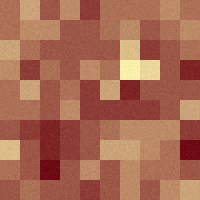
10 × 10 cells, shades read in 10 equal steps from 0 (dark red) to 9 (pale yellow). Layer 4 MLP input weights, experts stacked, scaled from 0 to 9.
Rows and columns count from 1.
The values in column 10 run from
0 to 6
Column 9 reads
5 4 3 3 3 3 5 4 4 5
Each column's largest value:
7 6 5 5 5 6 9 8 5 6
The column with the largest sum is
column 7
